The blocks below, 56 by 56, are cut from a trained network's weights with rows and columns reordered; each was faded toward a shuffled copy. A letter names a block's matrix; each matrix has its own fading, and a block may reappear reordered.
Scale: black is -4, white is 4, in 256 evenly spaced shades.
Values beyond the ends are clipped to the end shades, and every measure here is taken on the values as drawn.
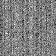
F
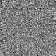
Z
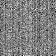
F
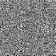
Z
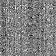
F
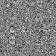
Z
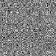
Z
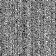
F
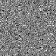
Z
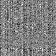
F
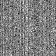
F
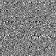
Z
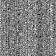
F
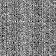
F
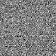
Z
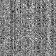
F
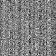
F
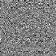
Z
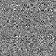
Z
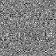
Z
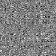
Z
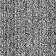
F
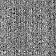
F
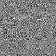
Z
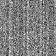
F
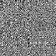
Z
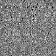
Z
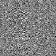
Z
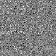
Z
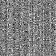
F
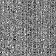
F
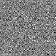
Z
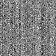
F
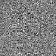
Z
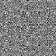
Z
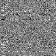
Z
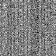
F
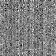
F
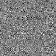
Z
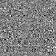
Z
